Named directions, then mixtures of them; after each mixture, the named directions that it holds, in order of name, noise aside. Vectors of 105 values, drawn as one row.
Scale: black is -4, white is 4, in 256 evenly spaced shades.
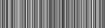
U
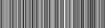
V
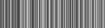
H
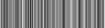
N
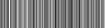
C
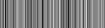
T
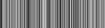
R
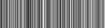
N, R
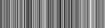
R, V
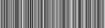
N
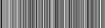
C, R, V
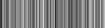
C, H, R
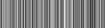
V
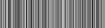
U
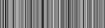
T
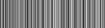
C, T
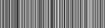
C, H, V
